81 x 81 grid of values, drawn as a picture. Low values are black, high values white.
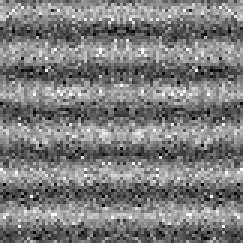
Average level on the scale: 50%. Mirror symmetry: left to right. Seam: none. Slope: none. Stripes: horizontal, repeating 6 times.
